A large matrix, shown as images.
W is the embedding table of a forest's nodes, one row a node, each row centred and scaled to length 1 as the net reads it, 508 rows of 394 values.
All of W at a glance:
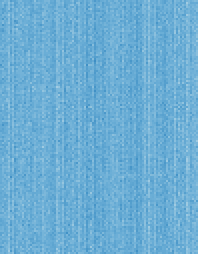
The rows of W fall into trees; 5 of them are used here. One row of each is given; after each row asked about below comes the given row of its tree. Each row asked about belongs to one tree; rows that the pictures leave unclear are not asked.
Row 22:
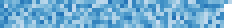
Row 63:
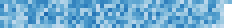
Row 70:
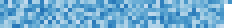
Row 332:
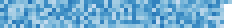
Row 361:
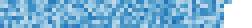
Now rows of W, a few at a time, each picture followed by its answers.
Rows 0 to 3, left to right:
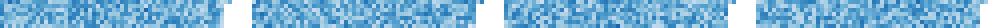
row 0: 63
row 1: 70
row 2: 70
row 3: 361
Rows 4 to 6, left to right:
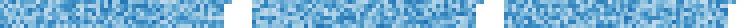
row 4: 332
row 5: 361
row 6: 70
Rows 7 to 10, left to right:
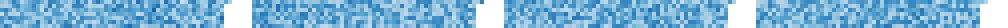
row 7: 361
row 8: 70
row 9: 22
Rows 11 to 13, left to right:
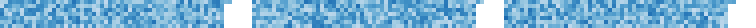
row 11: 332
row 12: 361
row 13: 332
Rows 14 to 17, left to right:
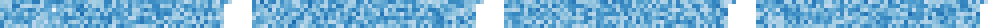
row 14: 361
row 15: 22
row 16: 70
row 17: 22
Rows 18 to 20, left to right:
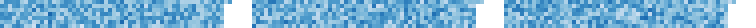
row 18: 70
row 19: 22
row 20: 63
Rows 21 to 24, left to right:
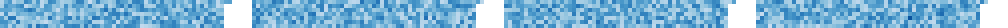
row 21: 361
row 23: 70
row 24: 22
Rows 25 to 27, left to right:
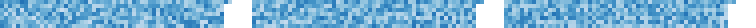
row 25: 22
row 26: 361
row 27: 332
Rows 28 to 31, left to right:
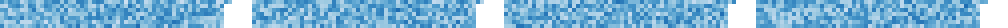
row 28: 361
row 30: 70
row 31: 361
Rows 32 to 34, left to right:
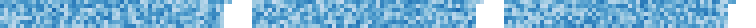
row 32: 63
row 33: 361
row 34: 361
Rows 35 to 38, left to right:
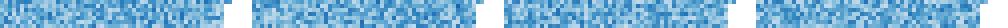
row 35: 22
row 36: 22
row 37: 332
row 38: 22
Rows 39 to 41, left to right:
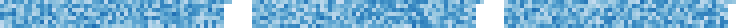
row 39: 70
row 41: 361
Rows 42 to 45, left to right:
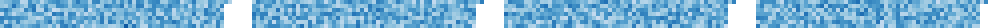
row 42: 361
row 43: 70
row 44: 70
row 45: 70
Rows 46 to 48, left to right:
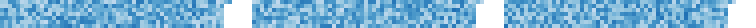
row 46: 361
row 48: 22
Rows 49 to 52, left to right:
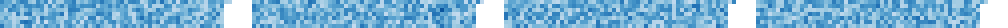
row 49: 63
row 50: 22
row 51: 70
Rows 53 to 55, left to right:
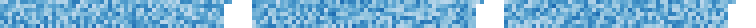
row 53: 332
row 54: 70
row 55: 361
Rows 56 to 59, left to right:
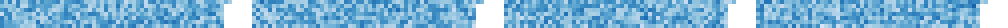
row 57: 22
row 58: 63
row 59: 332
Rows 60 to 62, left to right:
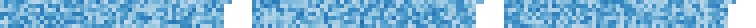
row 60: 70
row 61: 22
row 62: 70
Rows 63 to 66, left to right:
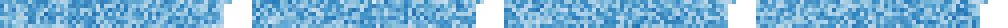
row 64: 22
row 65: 361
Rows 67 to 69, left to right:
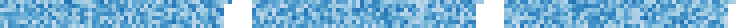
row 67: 70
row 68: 332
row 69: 63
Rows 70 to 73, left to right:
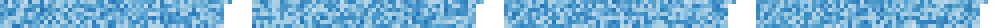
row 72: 70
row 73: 70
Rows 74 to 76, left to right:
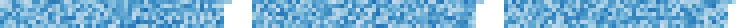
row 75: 63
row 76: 22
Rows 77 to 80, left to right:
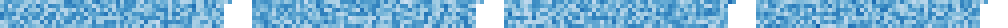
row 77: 70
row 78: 70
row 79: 361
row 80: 70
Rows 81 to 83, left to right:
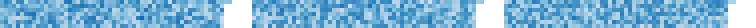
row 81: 63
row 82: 63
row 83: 332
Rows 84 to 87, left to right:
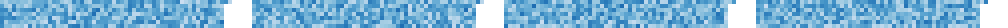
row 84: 361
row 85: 22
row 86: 63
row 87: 70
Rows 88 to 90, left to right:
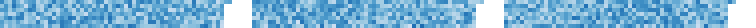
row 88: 361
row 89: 63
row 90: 361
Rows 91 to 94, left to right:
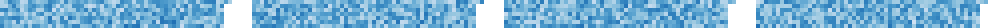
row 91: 361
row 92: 70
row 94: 332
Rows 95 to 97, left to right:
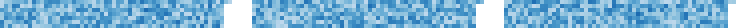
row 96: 361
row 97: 332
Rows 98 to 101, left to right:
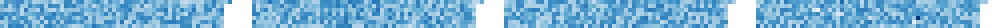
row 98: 70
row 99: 63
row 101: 332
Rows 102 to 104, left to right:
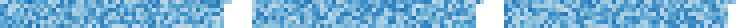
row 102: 332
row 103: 361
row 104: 22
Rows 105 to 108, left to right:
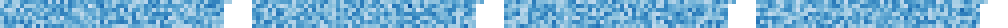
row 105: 332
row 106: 332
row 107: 70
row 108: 361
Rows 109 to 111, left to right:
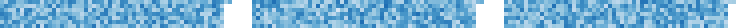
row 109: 332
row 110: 22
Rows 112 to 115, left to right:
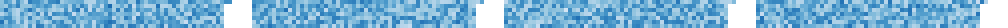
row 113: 70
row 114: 361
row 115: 22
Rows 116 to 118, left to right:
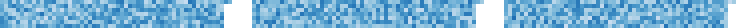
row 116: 361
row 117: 332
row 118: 63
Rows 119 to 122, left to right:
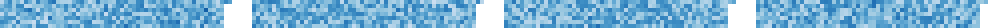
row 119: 361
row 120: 22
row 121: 361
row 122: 63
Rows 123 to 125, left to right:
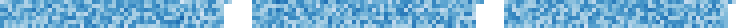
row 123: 361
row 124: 332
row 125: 361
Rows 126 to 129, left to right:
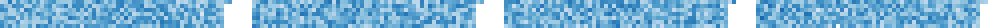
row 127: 332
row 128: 70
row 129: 70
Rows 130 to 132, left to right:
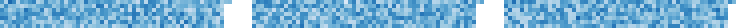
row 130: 332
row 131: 70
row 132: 22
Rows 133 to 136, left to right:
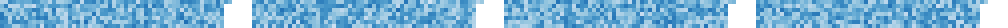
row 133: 332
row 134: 63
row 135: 361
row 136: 22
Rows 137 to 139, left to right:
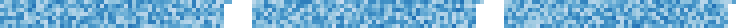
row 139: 361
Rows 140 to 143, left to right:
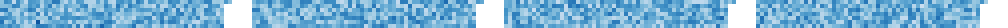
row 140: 361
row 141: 361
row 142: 70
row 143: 22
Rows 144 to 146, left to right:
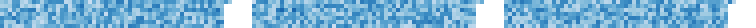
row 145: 70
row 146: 22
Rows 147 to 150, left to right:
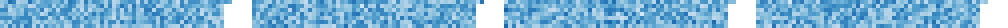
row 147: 332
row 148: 70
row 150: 63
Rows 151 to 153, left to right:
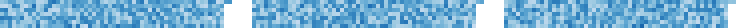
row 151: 361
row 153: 361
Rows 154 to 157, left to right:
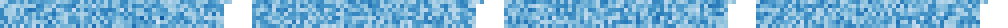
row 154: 332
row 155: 70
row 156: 332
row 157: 70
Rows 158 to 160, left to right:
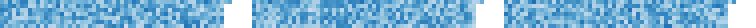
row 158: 22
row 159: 63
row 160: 332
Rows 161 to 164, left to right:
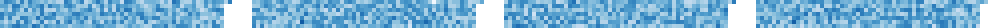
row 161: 70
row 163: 70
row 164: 22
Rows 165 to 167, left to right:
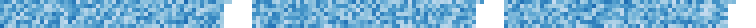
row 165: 63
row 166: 70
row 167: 63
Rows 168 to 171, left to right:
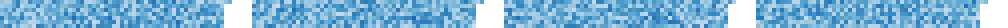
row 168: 361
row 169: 70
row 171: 332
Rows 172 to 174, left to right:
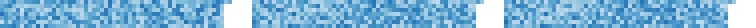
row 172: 332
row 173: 361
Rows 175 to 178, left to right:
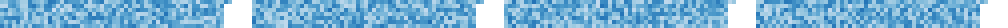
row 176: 361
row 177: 332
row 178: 332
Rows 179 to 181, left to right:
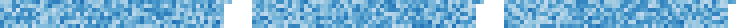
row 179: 361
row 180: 361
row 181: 361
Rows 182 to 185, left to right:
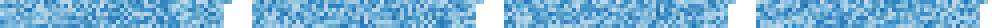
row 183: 22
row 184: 22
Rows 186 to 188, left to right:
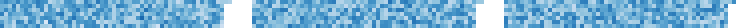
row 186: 63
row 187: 361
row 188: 361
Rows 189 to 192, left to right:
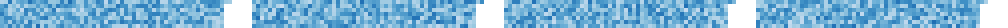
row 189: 332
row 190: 332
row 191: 332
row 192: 361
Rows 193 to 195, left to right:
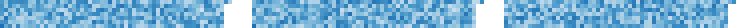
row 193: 22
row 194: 63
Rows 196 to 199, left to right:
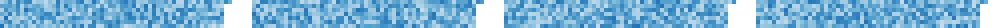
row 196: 22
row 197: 332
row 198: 361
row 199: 361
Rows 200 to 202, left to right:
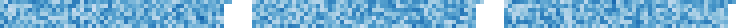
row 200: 332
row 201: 361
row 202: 332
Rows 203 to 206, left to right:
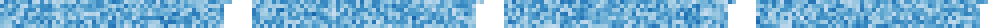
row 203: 70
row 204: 332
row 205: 22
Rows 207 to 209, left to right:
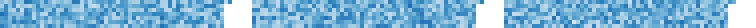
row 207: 332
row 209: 361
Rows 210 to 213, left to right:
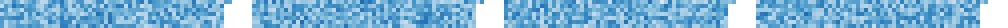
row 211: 70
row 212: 70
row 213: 70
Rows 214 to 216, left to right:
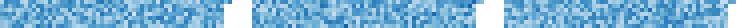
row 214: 70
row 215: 332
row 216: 361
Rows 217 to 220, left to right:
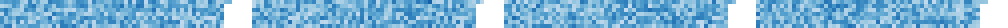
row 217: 361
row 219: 361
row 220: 63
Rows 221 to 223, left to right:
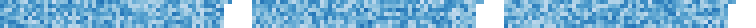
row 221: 70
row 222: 22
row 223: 361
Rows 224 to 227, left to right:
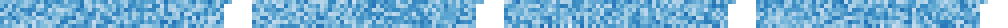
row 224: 361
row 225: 361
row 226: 332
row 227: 22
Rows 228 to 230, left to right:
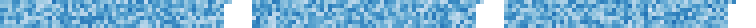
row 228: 361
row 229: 22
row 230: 70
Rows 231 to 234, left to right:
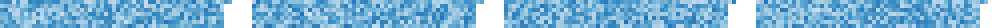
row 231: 361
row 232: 70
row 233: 70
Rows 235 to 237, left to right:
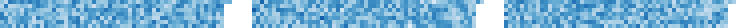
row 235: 332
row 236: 22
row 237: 63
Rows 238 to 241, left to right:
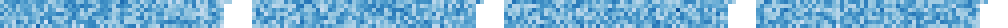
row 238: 63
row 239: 361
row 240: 332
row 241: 332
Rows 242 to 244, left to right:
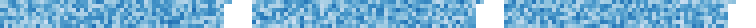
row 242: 361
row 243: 361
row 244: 22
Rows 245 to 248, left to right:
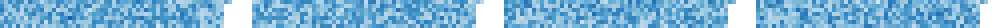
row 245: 22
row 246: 361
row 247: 22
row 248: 22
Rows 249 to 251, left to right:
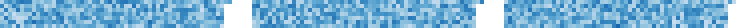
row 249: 22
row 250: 70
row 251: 22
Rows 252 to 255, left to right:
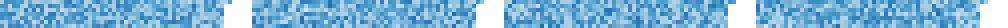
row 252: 70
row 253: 361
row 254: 332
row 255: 22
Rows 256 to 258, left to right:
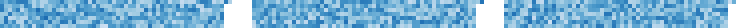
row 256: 22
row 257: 70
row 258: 70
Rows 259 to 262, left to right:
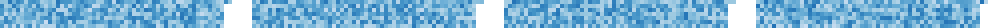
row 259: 22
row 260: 332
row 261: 332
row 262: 22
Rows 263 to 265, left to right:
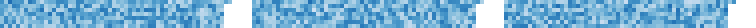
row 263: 22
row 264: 22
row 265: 70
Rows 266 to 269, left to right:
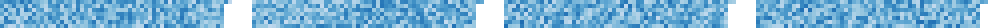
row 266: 22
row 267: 361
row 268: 63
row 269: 361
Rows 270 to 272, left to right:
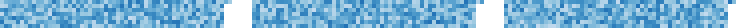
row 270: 361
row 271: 332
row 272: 22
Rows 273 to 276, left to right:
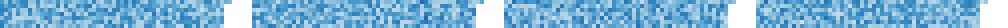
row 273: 22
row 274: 70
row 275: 332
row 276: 332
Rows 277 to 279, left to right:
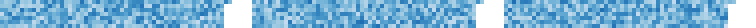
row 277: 361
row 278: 361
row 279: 22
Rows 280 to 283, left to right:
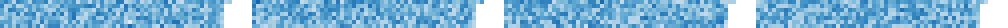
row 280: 63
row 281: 63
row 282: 63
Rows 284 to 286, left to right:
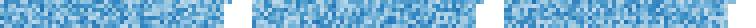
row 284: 70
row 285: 361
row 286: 332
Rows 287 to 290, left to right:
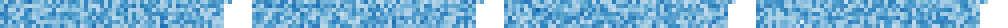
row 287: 332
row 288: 70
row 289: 22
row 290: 22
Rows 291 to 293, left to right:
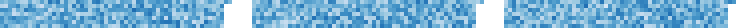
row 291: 361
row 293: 361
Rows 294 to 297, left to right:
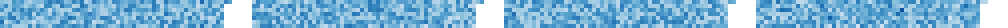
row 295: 70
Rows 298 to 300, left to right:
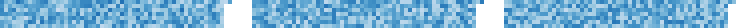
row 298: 63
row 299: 70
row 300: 361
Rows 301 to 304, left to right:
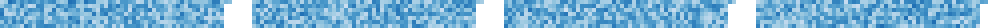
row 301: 332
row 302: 332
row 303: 22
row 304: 361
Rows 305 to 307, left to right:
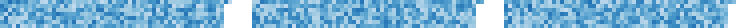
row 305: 22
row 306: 332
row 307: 22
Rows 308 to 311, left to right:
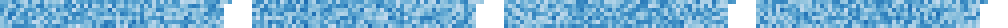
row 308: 70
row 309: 63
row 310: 361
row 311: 22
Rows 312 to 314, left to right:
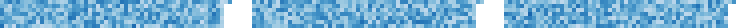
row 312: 63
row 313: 361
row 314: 70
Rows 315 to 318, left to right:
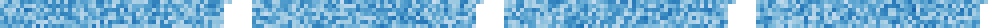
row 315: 332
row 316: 361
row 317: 361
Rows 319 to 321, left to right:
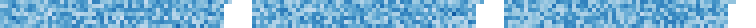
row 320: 361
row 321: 361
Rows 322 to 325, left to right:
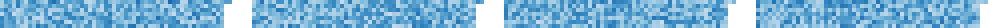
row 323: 361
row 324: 70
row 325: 63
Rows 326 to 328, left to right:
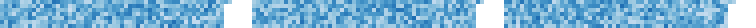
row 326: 361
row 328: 63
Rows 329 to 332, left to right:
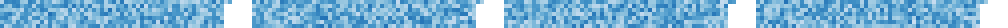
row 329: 70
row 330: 361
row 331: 361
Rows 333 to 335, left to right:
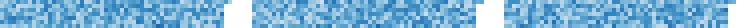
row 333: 361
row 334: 361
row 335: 70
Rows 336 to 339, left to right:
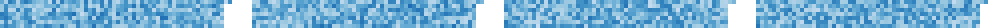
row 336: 332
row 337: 361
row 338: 361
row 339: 361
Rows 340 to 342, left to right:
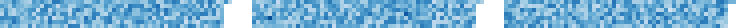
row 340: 361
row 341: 361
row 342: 332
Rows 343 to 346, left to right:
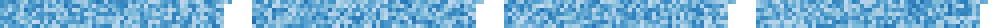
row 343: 70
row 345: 22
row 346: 361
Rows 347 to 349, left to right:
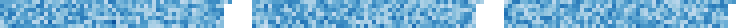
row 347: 70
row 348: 63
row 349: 332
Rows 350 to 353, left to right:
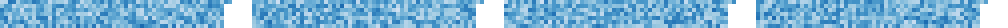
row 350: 332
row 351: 70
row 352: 70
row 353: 70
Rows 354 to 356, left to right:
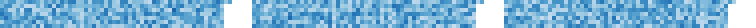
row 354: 332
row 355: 332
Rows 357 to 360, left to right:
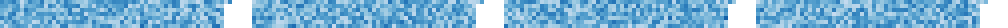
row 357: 70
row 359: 22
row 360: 361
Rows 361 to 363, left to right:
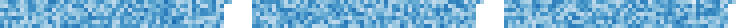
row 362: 22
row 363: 361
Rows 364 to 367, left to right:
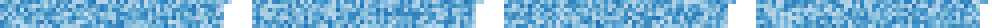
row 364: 22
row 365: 332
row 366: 70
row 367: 361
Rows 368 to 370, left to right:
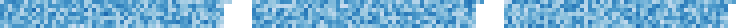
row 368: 70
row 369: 332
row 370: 332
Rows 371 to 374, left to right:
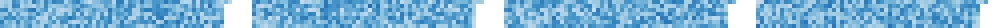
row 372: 63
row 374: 332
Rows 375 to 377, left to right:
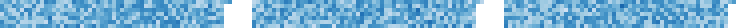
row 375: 361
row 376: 361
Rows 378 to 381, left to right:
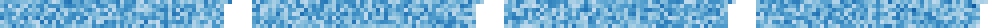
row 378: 70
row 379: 332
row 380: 361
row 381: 63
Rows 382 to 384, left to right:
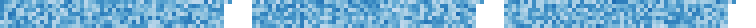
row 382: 70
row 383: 70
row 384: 70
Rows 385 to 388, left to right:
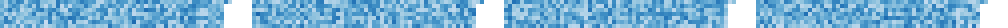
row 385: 22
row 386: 70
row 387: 332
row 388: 22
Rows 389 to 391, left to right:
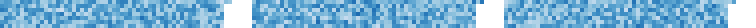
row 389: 22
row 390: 70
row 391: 361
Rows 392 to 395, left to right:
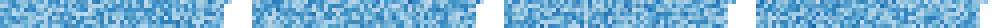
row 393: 22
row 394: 332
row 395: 63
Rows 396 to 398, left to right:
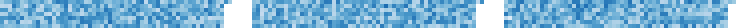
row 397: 332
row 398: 63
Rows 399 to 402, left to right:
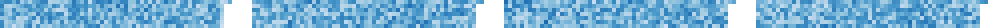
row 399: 63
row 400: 361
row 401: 22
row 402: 361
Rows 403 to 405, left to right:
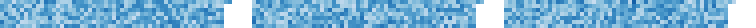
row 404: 361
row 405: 361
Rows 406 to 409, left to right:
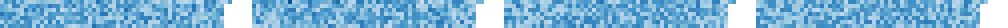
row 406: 70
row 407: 22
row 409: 361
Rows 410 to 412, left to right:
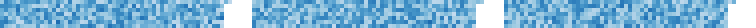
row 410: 22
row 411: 361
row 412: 63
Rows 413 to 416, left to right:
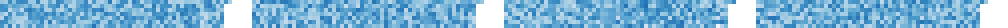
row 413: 22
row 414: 332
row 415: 361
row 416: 361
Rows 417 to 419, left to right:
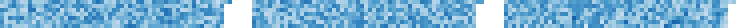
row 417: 361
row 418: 361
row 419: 63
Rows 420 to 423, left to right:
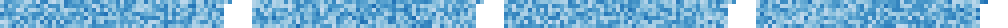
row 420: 70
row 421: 361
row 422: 70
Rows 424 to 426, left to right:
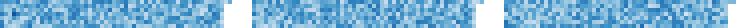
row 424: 63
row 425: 63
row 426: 361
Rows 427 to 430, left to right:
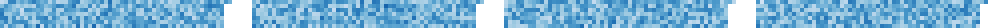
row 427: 332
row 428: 332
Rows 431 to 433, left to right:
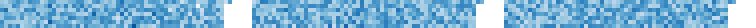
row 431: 361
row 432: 332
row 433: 361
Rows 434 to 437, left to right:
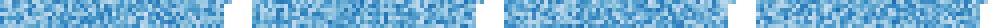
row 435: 332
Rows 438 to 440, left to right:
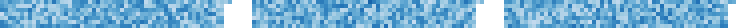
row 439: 63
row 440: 361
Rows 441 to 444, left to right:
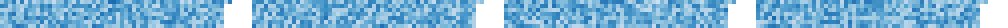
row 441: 70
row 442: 63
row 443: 70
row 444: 70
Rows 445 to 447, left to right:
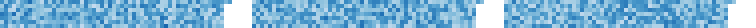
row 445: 332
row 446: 22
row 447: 361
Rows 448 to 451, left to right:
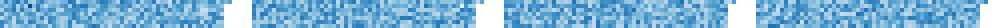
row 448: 63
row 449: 70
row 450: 70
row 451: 70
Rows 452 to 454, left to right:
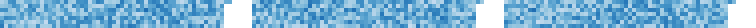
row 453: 22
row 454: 361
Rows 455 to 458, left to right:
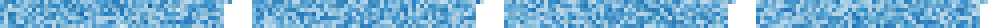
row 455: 70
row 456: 22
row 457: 361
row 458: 361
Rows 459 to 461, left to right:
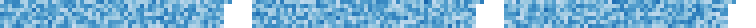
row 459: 70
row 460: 70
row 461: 70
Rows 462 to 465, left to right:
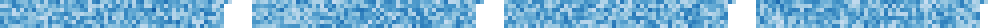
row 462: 361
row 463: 361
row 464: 22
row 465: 22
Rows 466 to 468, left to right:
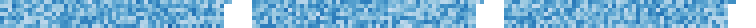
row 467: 70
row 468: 332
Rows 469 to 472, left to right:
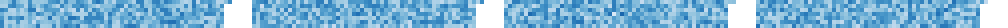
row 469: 361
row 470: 70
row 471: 332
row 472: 22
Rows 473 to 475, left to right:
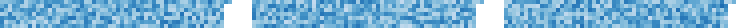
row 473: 361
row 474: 70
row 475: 332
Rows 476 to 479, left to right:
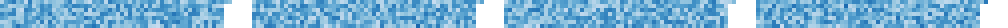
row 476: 70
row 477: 70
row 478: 361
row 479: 70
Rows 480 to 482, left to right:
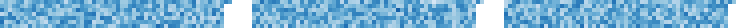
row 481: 22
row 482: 332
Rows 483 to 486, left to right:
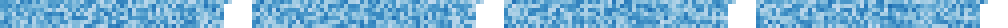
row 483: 22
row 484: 22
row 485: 332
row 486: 332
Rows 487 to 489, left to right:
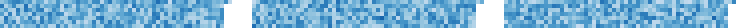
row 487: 22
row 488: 332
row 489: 70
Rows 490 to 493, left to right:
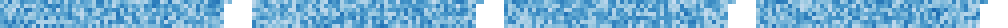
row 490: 332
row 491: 361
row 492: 22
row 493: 22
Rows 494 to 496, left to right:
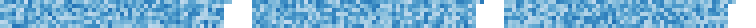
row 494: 70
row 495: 70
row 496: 361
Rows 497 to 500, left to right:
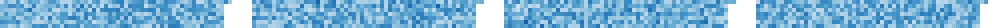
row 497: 361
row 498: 361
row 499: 332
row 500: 70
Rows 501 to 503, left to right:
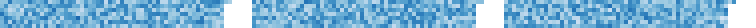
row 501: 332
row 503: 70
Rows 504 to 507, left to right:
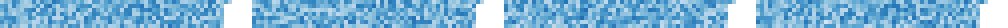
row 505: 361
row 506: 22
